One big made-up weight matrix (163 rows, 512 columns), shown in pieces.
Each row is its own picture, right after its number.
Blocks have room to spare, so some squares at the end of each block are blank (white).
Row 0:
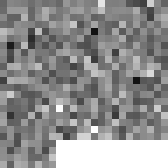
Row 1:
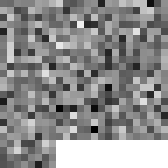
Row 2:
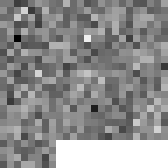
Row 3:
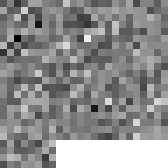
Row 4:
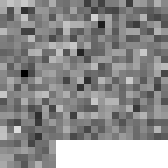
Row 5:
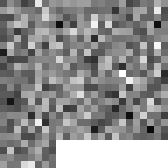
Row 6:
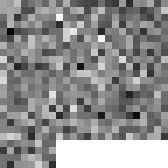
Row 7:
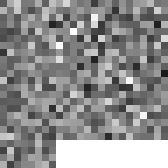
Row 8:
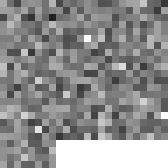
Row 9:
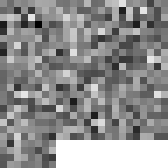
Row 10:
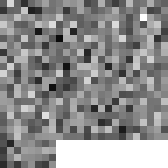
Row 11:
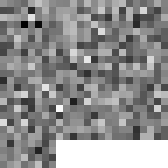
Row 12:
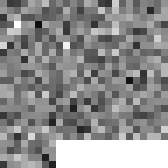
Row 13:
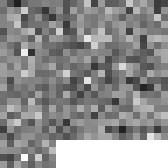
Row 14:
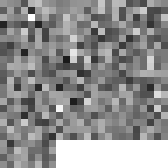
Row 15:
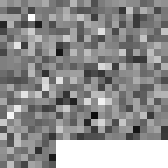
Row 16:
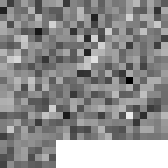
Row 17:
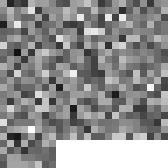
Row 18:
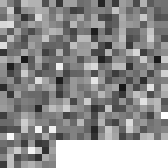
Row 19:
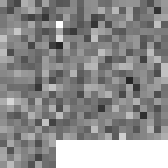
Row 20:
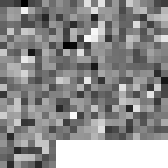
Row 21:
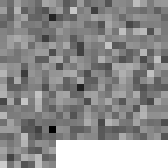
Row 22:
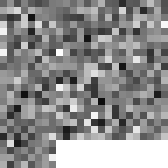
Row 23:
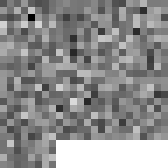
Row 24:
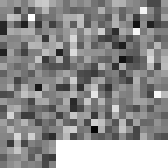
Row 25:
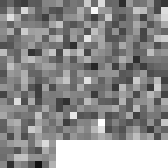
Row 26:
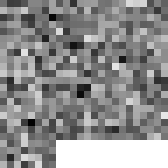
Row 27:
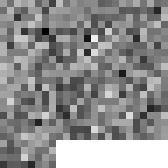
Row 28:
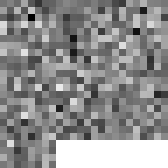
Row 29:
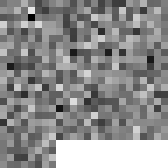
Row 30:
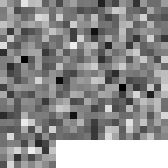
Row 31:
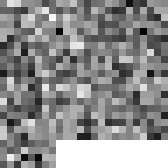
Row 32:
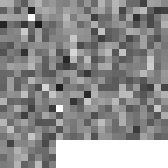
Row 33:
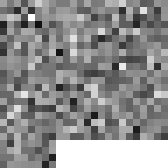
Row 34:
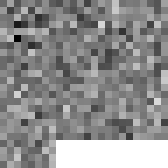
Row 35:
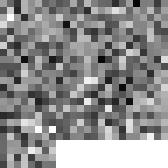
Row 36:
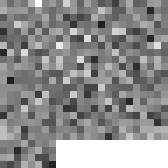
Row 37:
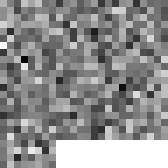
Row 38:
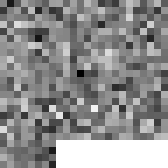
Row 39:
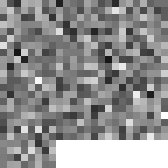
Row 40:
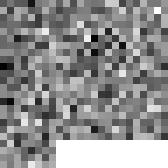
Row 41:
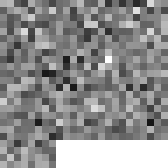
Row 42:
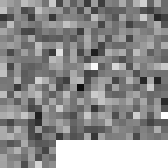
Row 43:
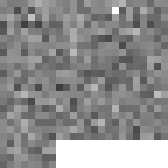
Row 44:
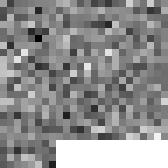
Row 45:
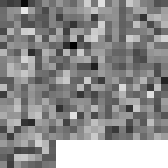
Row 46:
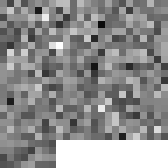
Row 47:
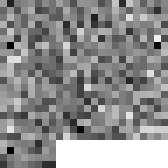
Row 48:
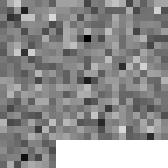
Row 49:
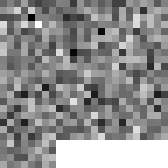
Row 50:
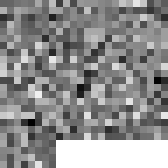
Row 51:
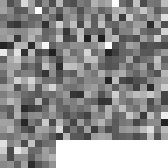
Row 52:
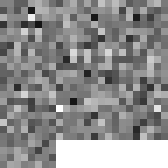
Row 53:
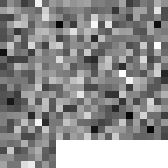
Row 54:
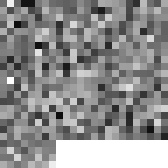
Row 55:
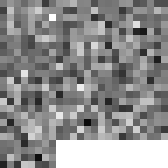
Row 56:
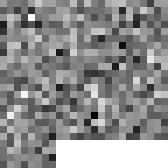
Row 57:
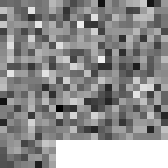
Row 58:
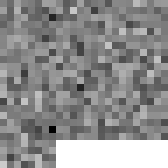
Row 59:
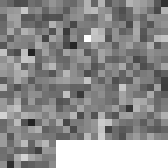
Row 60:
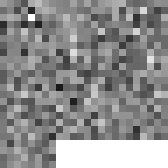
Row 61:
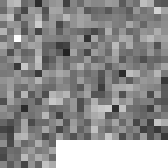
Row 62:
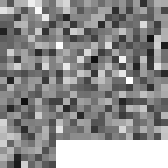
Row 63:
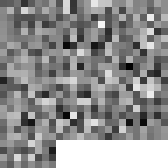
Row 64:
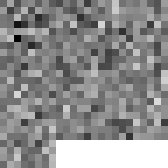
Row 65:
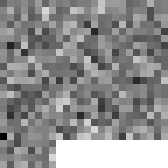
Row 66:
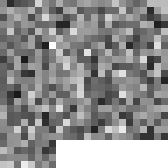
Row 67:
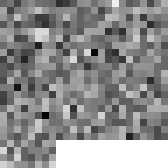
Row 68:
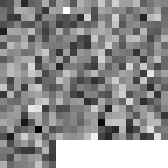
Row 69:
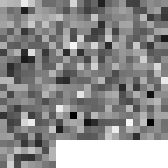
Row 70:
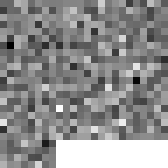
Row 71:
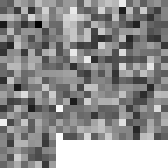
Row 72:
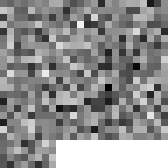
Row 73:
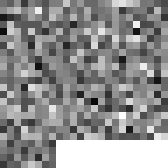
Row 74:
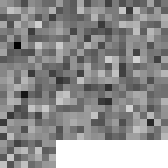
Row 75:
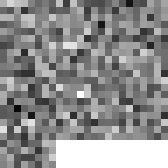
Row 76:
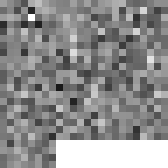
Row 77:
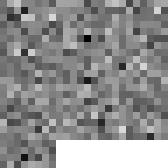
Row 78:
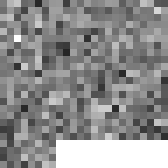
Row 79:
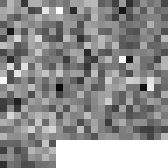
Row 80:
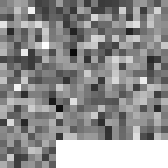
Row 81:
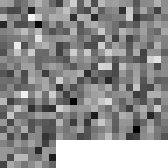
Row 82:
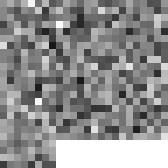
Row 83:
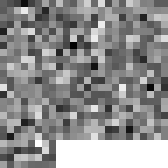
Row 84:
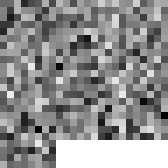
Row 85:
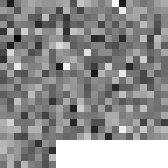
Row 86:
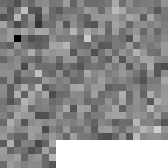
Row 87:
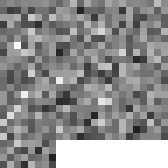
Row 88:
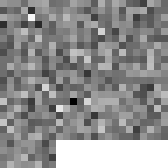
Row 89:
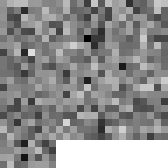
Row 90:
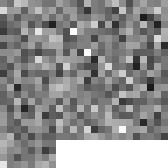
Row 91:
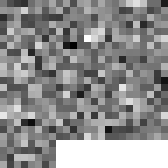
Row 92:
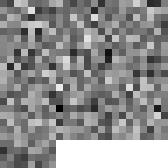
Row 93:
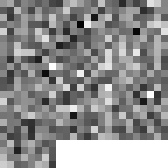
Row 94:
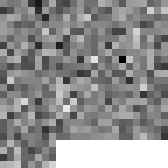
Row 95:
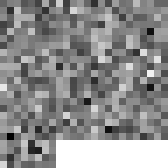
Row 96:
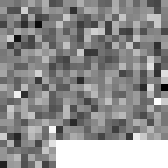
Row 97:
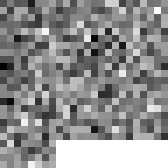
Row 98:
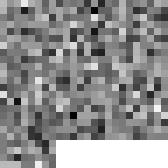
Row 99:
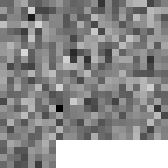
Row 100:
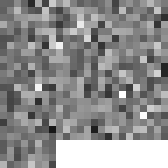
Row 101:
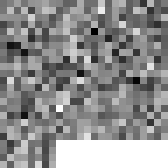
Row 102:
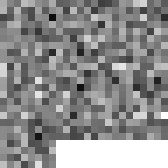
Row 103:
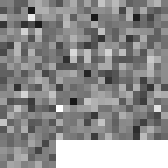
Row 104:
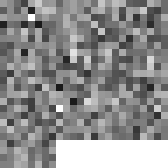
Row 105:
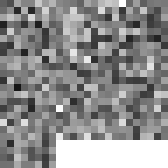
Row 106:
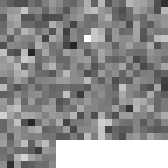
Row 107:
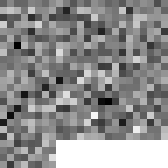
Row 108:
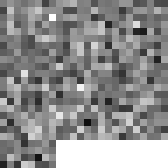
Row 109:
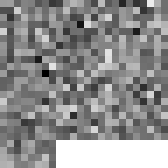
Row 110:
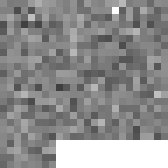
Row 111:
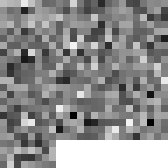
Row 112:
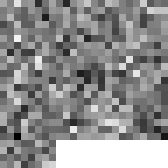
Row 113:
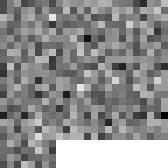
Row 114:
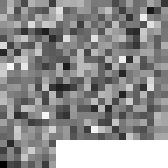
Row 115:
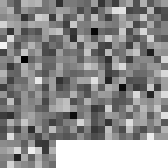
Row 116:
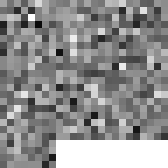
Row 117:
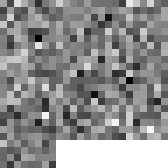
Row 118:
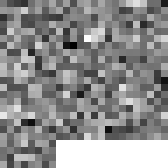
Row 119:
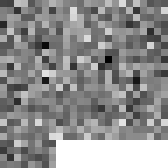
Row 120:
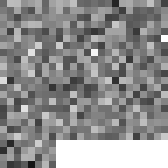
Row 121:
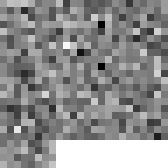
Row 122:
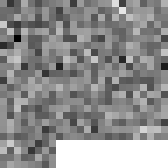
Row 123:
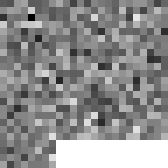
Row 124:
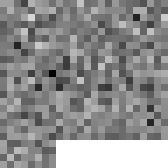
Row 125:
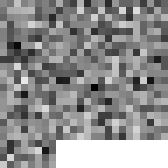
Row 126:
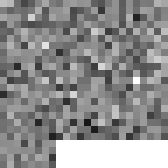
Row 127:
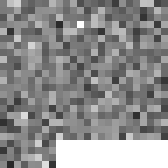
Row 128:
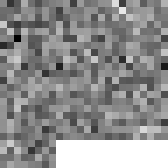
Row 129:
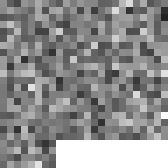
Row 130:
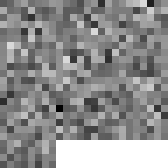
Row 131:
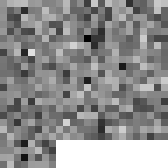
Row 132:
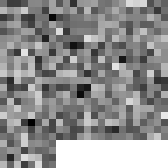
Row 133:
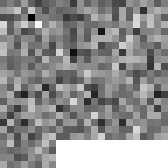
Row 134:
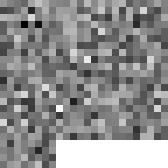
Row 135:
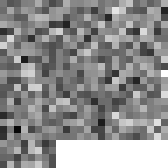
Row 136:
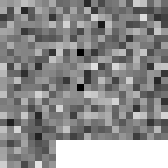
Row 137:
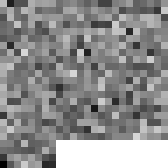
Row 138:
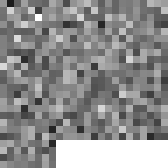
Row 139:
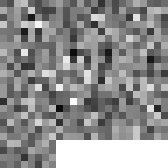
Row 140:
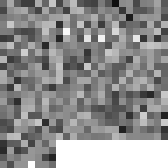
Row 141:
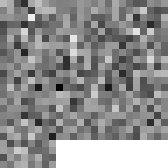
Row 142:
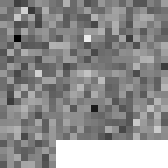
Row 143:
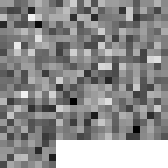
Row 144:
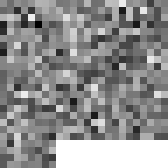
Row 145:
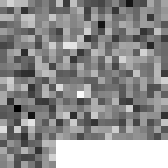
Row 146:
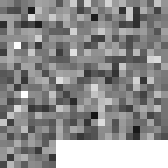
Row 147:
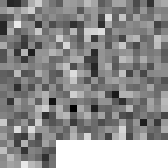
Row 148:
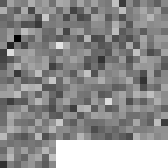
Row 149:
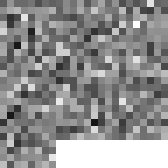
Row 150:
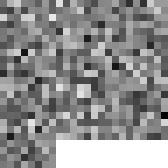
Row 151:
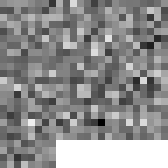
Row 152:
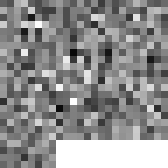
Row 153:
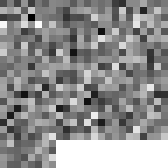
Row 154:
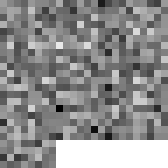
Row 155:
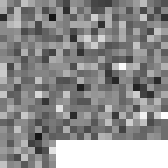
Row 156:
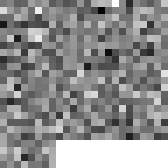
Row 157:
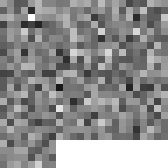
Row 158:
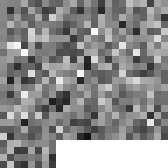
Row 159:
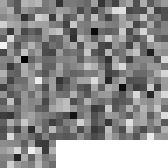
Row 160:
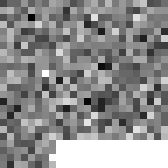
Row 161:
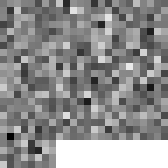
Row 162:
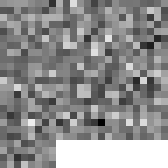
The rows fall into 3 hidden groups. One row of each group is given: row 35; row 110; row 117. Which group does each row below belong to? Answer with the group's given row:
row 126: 110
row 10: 117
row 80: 110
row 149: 110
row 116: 110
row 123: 110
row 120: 117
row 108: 35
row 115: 35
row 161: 35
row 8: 35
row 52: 110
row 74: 110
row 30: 35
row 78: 117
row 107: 110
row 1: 110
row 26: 35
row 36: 117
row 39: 35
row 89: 35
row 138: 117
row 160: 110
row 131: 35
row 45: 35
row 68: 35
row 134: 110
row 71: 110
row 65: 110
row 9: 110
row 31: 35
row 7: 117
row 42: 35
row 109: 110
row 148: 117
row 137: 117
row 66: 117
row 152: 110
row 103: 110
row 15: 110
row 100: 117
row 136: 35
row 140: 117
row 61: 117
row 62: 117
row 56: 110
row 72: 110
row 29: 110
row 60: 110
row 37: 35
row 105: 110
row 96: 117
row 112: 117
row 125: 110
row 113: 35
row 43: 110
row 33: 110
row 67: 117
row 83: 35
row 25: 35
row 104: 110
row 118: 35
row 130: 110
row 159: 35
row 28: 110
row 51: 117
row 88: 110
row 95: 35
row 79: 117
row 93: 110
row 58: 35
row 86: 117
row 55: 35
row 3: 117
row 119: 110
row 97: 117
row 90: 117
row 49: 110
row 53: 117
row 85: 117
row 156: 117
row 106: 35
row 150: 35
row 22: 110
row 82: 117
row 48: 35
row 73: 35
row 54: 117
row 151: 35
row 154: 110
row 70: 110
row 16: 117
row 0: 110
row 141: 110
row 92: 110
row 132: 35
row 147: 117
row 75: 35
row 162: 35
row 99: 110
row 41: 110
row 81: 110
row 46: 117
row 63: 35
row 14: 110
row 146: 110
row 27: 117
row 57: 110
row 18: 35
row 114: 117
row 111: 35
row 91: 35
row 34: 117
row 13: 35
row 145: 35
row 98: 35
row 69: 35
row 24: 110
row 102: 35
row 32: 110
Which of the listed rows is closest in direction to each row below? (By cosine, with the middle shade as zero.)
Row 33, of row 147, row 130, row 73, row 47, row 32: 32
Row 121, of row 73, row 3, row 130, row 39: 130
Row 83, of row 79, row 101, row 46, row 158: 158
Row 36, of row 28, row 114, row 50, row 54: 114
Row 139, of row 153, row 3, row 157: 153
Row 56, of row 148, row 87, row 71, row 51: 87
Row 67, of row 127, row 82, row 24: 24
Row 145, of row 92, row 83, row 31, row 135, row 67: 31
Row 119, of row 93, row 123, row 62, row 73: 123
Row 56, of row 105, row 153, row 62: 105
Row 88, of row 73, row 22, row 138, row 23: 73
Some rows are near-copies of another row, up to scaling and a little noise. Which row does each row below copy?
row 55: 108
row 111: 69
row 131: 89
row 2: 142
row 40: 97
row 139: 152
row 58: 21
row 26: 132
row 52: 103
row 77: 48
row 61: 78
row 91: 118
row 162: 151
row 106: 59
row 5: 53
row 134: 11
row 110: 43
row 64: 34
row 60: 76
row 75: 145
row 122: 128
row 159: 115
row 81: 143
